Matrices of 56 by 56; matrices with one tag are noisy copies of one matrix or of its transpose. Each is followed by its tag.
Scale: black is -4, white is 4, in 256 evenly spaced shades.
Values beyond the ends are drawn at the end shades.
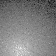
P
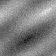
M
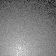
P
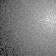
P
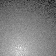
P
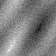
M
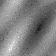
M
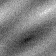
M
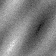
M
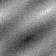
M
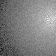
P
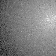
P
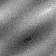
M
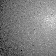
P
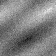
M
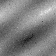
M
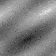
M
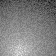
P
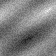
M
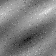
M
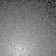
P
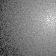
P
